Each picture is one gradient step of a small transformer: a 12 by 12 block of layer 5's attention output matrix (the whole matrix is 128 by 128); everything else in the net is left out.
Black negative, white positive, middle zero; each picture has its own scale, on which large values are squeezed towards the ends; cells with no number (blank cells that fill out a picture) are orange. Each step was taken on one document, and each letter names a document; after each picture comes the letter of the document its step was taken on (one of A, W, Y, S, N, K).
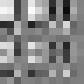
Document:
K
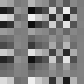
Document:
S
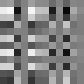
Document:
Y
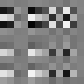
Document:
S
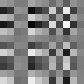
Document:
S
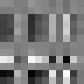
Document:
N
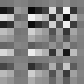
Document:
S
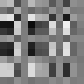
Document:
Y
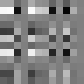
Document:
Y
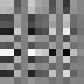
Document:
K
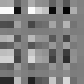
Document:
Y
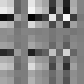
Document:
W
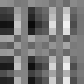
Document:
N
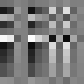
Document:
W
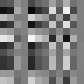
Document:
W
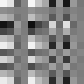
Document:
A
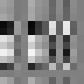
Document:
A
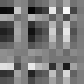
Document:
N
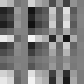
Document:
W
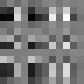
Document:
N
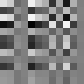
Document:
S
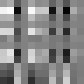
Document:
Y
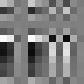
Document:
W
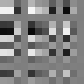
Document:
Y
